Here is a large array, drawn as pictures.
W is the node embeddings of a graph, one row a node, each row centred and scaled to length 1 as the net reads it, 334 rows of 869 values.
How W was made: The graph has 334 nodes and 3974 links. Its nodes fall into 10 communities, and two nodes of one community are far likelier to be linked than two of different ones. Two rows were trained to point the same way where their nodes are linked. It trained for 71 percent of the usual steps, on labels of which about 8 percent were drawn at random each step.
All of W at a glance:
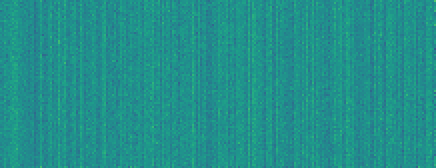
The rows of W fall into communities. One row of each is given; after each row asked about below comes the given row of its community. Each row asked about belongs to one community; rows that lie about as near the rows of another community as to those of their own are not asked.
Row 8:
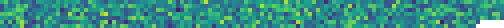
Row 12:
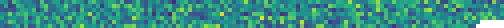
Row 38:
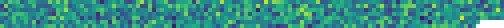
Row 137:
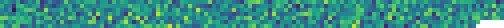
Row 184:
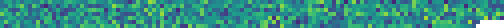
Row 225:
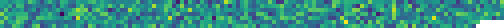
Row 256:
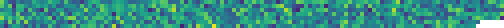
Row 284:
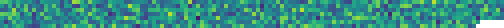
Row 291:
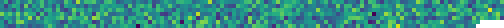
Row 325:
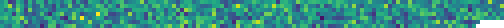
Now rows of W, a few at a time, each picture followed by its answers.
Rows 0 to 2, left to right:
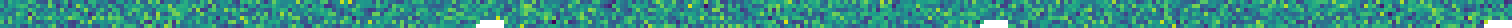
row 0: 137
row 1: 137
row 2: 12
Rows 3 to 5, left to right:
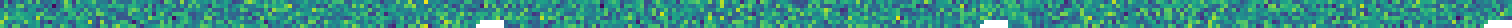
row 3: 225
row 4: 284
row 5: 284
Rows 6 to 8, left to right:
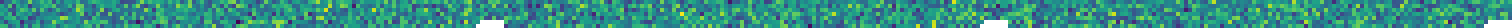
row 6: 12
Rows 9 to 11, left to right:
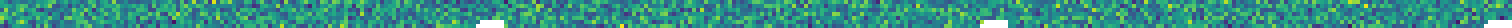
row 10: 137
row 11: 8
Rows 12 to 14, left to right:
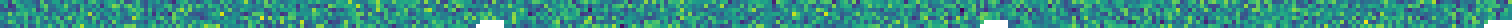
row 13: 291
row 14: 284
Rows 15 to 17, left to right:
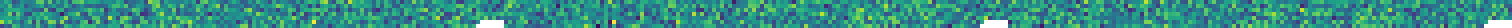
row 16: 291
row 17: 284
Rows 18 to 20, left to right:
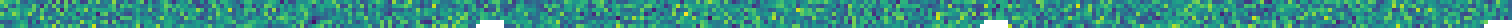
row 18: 38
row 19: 8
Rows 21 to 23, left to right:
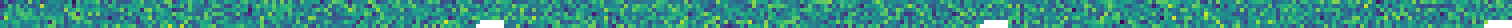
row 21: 225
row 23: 137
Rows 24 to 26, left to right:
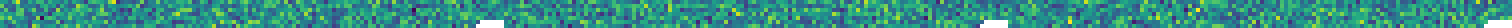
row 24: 12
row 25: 256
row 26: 184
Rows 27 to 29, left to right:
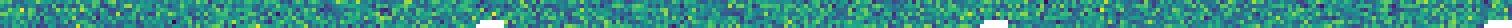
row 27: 38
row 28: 225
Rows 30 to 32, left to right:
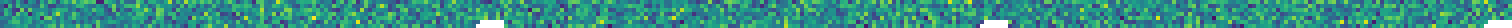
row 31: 12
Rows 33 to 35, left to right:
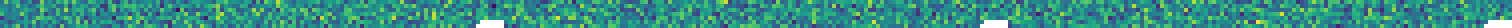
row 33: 38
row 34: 8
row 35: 284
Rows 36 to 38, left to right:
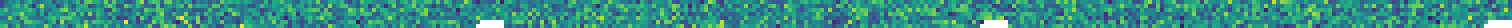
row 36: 12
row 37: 184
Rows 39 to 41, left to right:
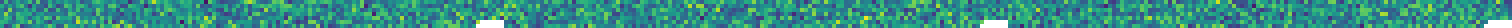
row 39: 137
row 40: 284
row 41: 184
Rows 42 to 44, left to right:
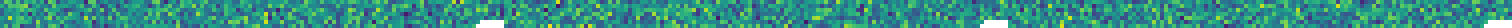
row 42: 137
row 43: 225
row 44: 291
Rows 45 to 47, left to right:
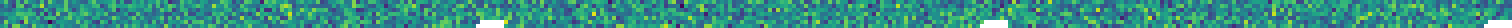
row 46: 137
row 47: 291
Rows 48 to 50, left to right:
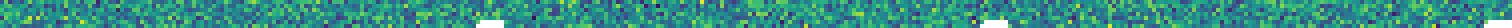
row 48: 291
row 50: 325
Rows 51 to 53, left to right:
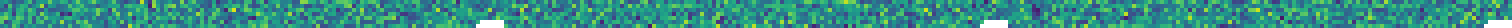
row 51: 256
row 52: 325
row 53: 8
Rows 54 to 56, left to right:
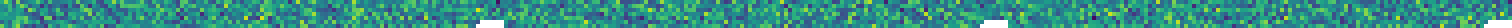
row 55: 256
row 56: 184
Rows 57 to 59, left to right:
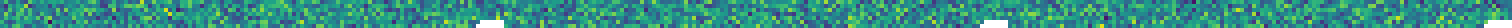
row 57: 256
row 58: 8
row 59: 38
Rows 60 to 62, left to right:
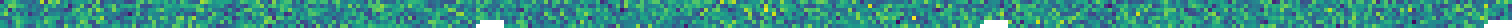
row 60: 8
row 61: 284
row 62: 137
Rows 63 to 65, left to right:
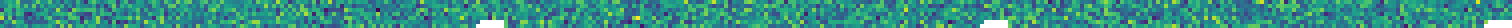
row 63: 325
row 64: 8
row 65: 137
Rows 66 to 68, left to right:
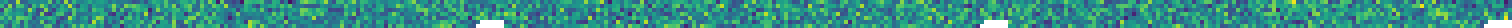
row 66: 256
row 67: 284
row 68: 291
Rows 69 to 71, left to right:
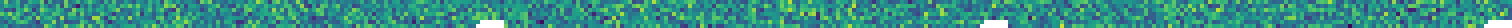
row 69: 291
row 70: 291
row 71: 284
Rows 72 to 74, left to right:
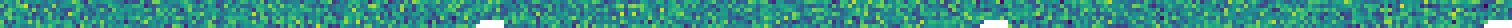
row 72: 137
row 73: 256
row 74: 38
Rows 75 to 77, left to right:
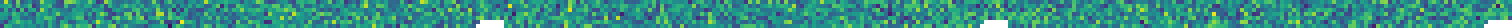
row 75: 284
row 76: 12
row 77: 184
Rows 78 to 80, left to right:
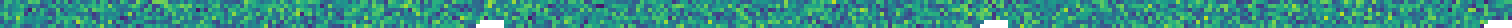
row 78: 256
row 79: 184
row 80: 225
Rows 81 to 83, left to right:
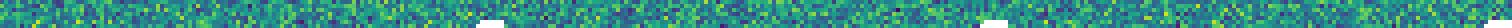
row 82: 291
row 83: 12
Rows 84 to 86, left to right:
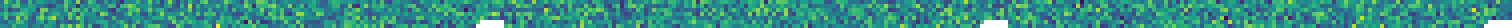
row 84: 225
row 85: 38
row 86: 325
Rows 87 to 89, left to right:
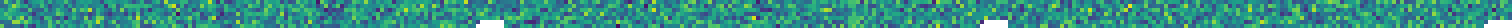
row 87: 325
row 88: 12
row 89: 12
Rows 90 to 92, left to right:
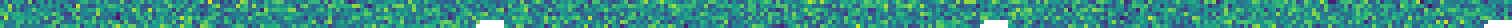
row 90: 291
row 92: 38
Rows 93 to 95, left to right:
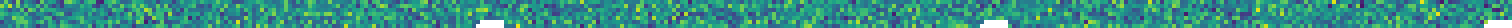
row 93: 284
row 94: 184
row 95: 291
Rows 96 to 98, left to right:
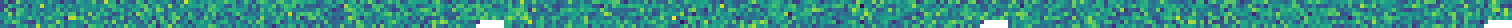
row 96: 325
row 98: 284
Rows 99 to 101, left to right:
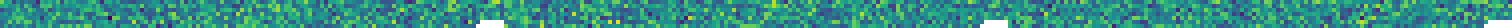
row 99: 8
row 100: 8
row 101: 8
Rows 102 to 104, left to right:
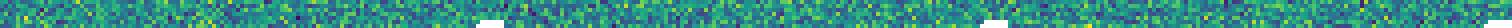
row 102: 256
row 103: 325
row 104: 8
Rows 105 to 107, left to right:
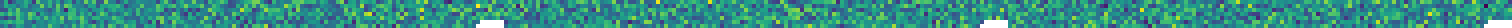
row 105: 291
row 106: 284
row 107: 12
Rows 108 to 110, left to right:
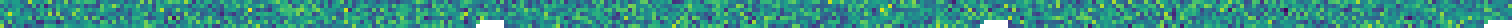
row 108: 291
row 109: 325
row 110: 325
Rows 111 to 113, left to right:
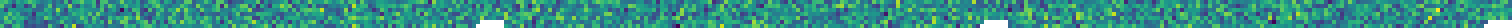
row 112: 12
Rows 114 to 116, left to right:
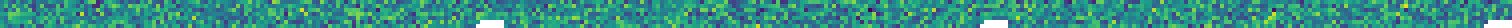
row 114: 291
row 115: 8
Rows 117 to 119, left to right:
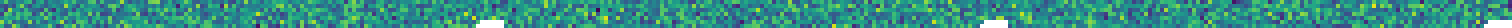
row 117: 137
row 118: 12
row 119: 8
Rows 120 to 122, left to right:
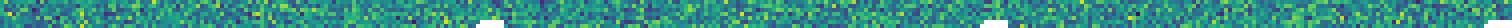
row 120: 284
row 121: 8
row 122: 38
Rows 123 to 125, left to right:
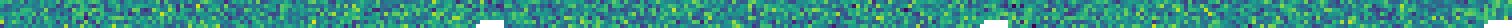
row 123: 184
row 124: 284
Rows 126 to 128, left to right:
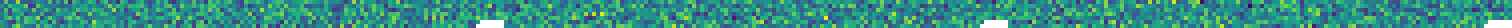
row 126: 256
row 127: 12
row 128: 38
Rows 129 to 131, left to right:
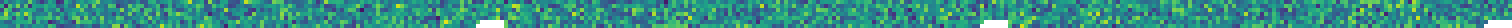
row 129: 137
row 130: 225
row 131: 256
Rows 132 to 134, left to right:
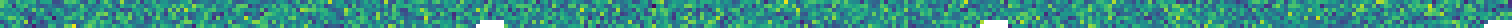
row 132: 284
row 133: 137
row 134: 184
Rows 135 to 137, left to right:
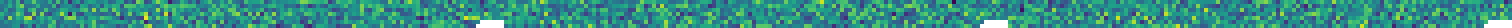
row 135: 256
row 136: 184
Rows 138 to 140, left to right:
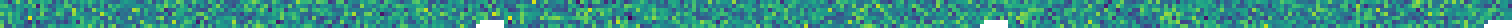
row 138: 291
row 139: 225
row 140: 184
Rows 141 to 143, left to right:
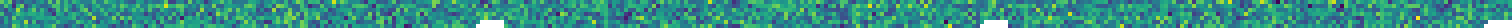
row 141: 38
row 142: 8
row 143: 256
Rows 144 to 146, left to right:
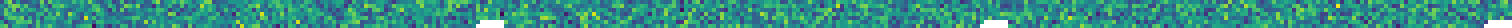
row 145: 225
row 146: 12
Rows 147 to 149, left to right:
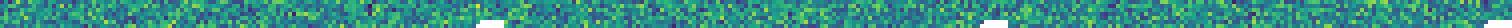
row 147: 325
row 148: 256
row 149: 256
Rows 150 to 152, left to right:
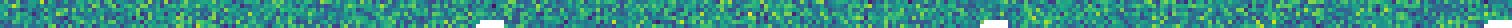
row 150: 325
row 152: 256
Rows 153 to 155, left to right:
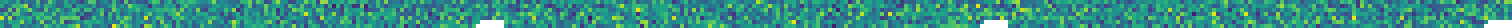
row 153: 137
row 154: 184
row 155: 38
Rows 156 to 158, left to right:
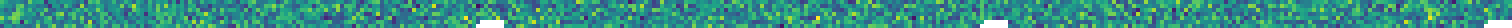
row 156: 184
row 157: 225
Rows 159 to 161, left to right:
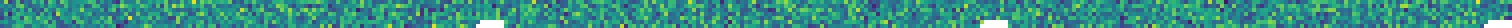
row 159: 256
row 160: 137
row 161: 256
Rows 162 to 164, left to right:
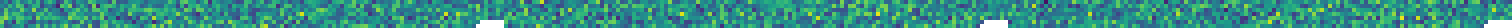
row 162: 225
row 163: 256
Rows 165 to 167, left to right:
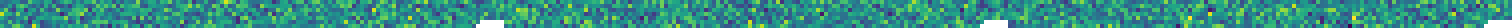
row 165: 12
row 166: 184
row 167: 284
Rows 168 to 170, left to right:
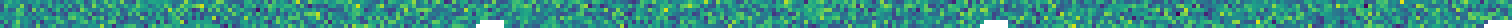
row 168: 325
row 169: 137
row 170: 12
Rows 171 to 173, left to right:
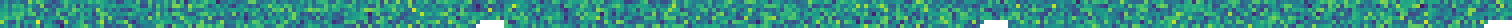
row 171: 184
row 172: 225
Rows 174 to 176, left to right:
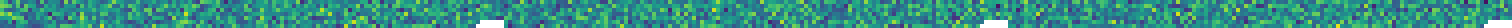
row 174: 284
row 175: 325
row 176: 12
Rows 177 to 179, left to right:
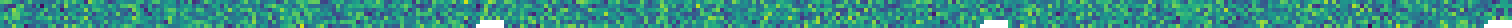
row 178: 284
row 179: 256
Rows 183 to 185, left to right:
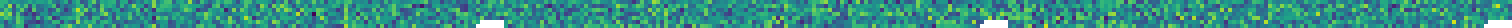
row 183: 284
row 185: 284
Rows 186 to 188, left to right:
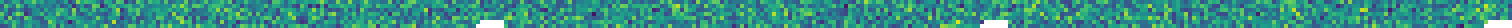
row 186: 325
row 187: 256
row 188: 137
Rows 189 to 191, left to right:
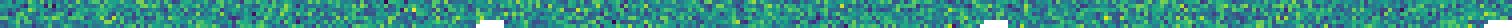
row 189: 325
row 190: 284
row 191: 325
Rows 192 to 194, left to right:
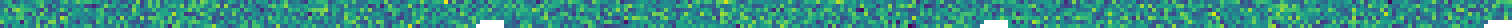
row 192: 184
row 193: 38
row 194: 256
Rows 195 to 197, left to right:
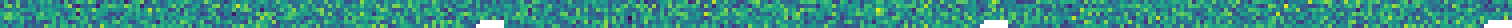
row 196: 256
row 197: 256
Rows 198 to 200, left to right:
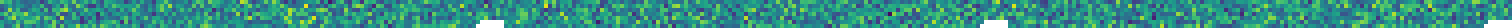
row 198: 38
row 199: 291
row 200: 8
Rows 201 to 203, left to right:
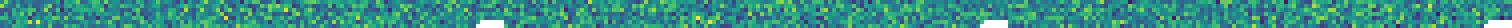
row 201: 8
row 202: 291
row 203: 225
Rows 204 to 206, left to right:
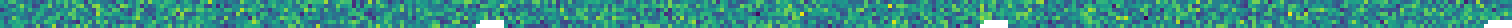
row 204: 8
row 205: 291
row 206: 184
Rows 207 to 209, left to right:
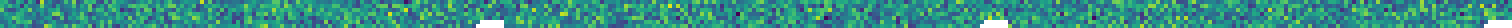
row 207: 291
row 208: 184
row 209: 325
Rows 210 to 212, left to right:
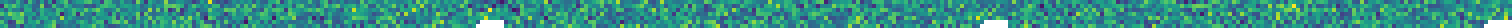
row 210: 291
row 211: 12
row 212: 256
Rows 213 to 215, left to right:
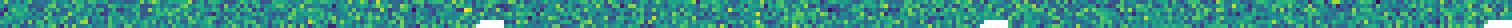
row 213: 137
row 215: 137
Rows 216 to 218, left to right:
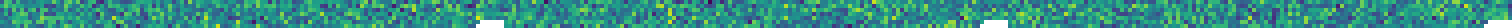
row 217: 256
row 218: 184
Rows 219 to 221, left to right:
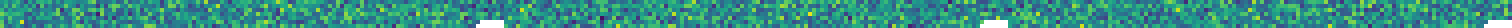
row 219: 291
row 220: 137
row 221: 256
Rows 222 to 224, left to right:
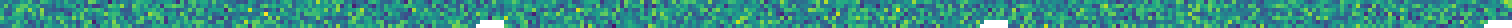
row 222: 184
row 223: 284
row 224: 225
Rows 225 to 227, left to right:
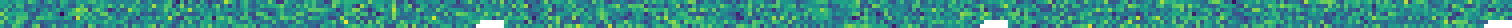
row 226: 225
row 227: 256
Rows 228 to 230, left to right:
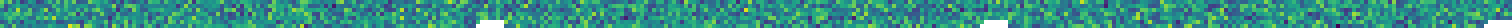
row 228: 38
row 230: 284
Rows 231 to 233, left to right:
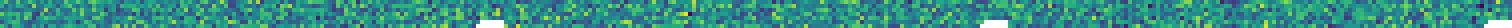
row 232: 225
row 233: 291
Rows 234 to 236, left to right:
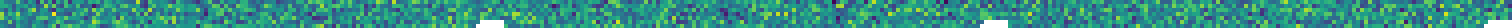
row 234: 12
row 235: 184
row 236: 291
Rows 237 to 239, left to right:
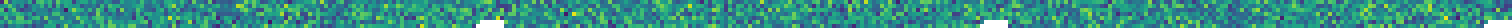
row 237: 291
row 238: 137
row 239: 291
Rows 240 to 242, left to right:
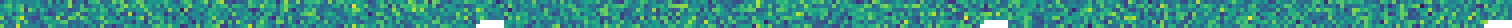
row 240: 325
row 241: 291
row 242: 284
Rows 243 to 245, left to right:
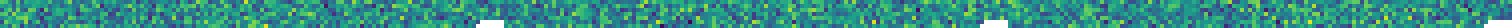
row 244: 12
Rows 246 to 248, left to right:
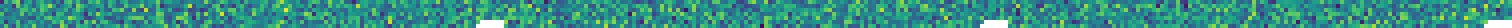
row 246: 12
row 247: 256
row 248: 225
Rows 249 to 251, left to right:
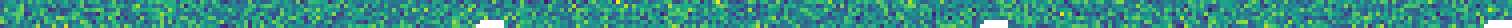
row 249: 184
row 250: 256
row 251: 284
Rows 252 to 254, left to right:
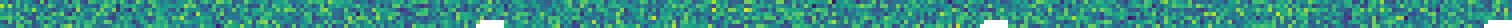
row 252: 284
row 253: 8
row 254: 256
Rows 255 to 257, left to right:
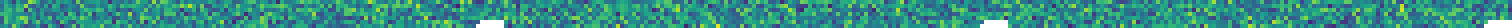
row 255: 256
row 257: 184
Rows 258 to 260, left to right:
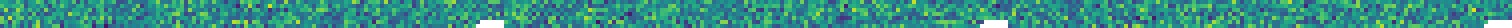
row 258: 184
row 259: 184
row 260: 325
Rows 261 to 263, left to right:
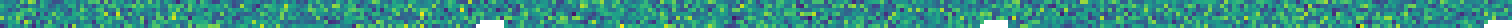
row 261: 184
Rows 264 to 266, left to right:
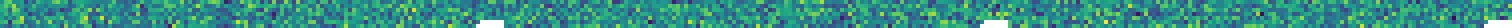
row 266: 8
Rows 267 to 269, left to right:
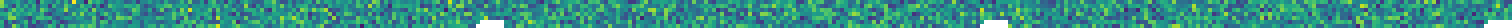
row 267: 38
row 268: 225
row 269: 8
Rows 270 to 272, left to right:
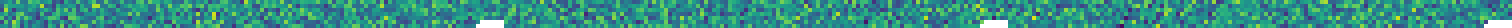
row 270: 325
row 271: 137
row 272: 12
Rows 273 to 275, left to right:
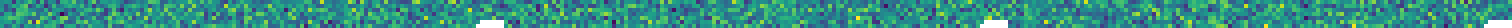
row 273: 137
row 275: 284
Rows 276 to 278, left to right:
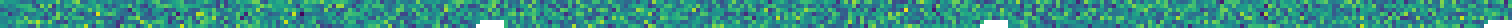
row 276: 8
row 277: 137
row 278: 325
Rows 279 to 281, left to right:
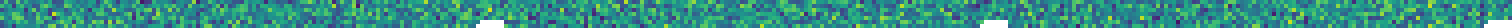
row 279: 284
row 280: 284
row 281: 12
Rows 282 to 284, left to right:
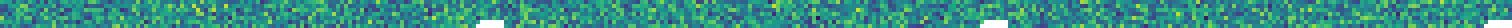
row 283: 137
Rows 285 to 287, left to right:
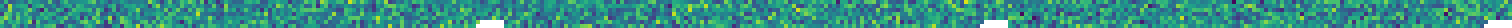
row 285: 137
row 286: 12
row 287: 12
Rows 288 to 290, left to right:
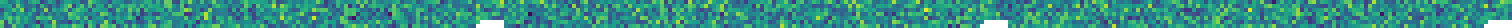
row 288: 225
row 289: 325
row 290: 225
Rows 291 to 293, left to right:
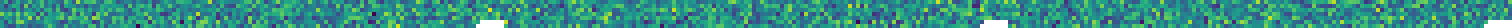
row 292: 225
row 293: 284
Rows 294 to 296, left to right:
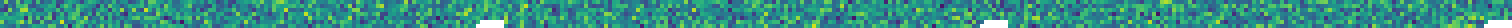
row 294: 137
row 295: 184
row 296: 256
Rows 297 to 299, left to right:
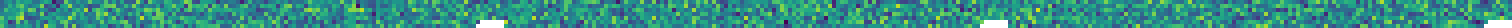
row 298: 291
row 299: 256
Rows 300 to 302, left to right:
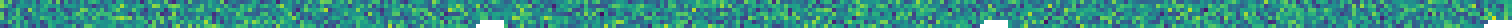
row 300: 184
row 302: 38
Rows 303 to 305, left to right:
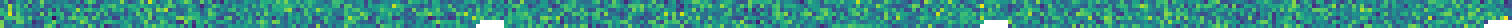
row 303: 291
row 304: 225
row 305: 184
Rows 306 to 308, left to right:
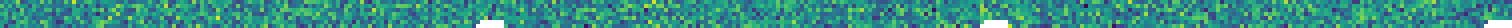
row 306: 256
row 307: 325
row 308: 291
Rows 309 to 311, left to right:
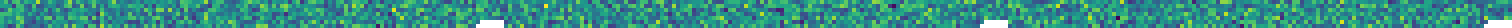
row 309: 284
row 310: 12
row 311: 8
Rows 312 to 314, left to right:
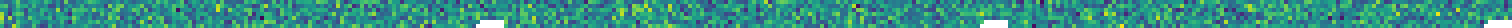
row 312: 256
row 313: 137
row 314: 291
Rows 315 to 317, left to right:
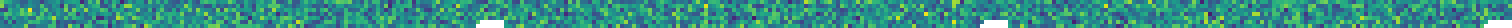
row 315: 38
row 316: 256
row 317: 325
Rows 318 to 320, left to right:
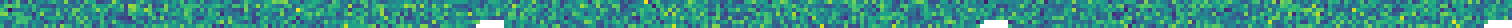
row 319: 137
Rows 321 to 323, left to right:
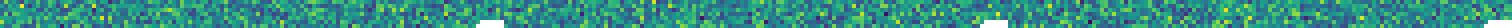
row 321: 137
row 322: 291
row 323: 325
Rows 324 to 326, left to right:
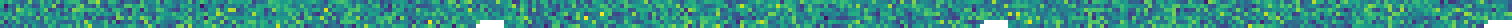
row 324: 38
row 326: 8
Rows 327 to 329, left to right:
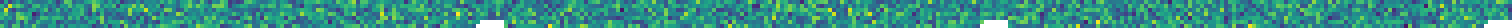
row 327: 225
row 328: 225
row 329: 325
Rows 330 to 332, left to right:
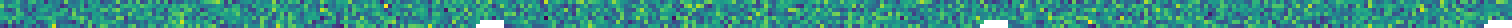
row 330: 325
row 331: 284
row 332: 325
